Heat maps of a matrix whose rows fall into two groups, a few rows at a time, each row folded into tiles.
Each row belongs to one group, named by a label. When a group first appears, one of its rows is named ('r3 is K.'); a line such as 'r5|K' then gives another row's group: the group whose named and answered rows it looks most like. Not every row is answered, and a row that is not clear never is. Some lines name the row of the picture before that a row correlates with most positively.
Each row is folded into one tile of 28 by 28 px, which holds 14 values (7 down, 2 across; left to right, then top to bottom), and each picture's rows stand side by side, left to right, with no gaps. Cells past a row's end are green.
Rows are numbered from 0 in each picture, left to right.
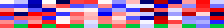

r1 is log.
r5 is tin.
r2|tin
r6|tin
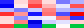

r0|log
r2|log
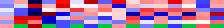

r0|tin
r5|tin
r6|tin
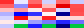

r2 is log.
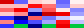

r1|log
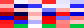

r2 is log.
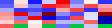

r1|log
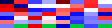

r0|tin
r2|tin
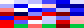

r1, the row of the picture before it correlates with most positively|1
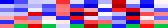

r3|log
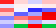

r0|tin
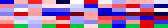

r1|tin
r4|log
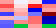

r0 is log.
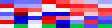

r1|tin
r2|log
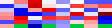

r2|log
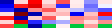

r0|log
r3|log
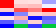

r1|tin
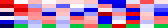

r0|log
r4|log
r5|tin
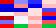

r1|log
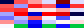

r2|tin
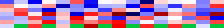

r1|log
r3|log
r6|log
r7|log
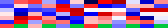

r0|tin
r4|tin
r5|tin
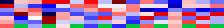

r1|tin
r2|tin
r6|log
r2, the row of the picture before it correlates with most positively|1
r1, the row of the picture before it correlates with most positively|0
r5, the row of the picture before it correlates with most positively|1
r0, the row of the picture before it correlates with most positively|3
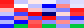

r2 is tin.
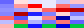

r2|tin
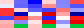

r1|log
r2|tin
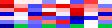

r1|log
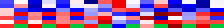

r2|log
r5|log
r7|log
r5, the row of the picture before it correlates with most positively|1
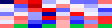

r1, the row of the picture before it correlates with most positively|4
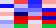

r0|tin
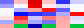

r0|tin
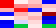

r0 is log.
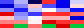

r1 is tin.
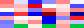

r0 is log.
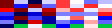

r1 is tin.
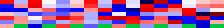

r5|tin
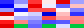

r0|log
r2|tin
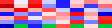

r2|log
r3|tin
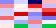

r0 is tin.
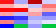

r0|tin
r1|tin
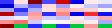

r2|tin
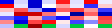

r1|log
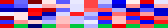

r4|log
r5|tin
